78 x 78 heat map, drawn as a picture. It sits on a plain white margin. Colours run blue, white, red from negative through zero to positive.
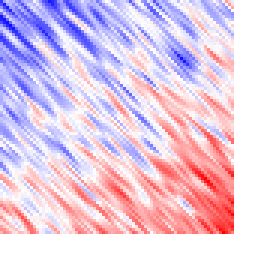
Odd rows or columns: none. Slope: up to the bottom right. Mirror symmetry: none. Ninth with the lowest average: top left. Grain: diagonal, down to the right. Ninth with the highest average: bottom right. Histogram: bell-shaped.
